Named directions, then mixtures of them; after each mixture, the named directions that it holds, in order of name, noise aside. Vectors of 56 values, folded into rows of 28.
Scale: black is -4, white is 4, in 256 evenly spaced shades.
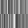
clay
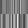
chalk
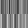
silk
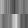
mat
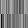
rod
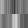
mat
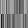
rod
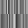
clay, rod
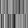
clay, rod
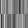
clay, rod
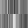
clay, mat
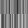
rod, silk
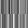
clay, silk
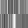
clay, mat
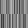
chalk, rod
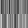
silk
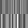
chalk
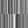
clay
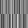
chalk, rod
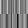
chalk, clay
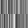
clay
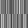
chalk, rod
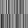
clay, rod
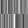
clay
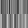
silk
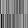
rod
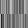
rod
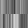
chalk, mat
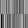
rod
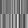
chalk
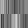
mat, rod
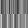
silk
